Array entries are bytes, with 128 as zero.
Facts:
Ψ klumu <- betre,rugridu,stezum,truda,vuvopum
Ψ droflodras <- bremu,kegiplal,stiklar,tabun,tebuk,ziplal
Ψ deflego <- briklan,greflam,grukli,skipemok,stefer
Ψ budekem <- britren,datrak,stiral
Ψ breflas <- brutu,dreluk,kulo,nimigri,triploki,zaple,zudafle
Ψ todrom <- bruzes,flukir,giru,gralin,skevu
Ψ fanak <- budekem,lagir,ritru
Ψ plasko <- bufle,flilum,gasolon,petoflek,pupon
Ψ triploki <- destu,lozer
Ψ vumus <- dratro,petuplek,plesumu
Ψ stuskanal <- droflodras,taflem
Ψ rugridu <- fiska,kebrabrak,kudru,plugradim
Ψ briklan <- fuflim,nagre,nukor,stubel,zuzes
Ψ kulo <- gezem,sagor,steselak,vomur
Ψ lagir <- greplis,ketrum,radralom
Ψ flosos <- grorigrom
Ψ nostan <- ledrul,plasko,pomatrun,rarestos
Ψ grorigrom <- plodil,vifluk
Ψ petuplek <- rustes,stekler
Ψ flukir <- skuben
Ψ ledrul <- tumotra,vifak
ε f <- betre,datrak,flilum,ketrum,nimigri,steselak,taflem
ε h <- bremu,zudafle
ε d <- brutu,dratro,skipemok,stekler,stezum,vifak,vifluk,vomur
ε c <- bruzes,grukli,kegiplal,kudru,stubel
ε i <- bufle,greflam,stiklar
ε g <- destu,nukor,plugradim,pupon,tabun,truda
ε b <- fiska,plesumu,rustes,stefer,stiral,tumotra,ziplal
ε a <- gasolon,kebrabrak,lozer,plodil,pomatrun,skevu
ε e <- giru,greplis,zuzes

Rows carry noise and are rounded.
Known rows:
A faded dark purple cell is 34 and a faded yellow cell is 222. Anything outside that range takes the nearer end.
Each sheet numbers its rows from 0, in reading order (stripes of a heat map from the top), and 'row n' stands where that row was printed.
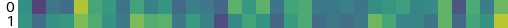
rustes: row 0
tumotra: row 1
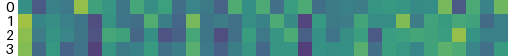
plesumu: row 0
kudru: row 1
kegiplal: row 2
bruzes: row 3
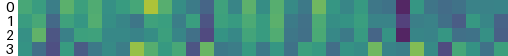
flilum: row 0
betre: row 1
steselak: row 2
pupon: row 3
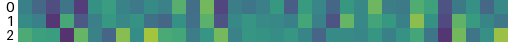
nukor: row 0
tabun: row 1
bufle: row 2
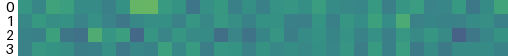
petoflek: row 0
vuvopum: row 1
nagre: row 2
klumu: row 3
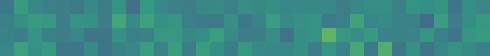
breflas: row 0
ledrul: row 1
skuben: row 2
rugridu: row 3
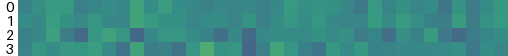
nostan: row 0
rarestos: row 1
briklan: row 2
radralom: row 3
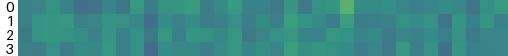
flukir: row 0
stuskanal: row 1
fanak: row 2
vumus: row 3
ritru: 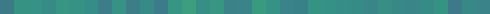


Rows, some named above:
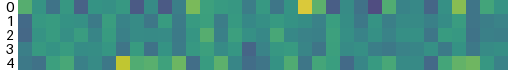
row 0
bremu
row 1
budekem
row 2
britren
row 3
lagir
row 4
gasolon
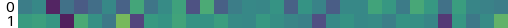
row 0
destu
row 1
greflam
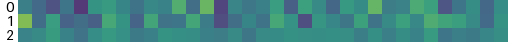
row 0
nukor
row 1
grukli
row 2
deflego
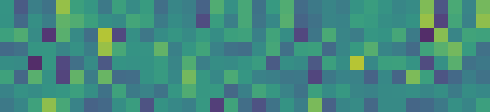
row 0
plesumu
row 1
stefer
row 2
stiklar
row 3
pomatrun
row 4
plugradim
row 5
zuzes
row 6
radralom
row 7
vifak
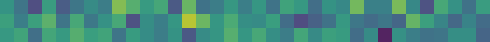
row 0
pupon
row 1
greplis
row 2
taflem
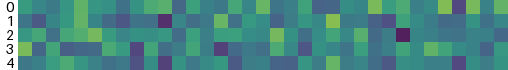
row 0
fiska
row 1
stekler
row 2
ketrum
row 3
stubel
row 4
skipemok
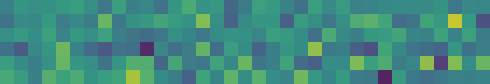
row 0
radralom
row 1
kebrabrak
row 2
tebuk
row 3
stekler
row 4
fiska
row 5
flilum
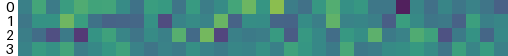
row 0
datrak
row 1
stezum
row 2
nukor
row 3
droflodras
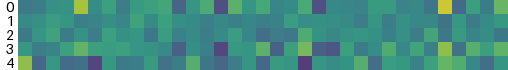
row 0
stiral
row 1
nostan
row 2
grorigrom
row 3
ziplal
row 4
bruzes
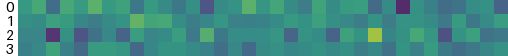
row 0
taflem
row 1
plasko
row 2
truda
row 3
briklan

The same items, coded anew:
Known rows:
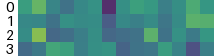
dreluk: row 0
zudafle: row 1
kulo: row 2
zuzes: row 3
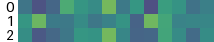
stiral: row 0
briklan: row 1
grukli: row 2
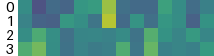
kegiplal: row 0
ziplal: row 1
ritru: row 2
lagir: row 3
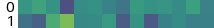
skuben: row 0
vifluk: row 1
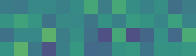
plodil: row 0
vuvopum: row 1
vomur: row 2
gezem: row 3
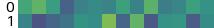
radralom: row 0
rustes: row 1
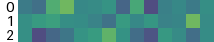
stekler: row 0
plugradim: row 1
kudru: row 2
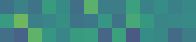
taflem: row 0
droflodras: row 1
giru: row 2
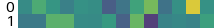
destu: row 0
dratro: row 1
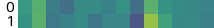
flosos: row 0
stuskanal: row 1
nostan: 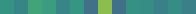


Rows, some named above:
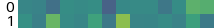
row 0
zudafle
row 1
rarestos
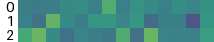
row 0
betre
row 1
greplis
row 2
lagir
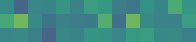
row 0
bremu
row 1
lagir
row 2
stiklar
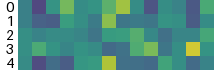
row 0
tumotra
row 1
stefer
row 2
ketrum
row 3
destu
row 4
kegiplal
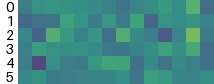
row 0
britren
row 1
datrak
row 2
pupon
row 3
britren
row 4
bufle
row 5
greflam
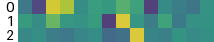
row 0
vifak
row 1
ledrul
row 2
lozer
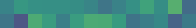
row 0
britren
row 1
pomatrun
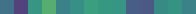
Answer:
flilum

